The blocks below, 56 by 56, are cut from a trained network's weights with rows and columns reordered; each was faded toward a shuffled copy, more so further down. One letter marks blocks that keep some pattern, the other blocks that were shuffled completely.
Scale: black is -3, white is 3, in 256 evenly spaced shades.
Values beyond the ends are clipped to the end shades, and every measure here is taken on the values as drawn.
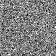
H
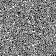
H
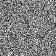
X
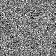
X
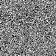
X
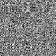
X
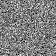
H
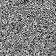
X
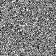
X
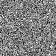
H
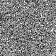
H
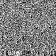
X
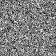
H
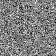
X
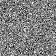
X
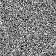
H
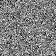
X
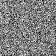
X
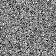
H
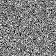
H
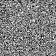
X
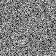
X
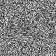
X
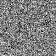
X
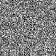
X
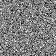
H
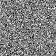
H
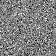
H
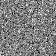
H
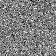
H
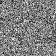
H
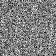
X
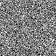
H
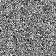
H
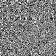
X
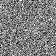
H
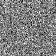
X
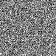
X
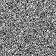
H
